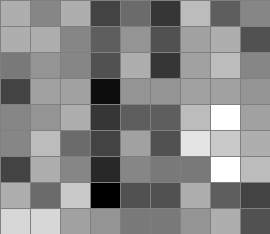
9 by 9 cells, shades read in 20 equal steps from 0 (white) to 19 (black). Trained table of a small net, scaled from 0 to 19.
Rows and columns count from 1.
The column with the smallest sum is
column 8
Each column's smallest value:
3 3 4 8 6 8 2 0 5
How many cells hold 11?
3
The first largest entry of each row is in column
6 6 6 4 4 4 4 4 9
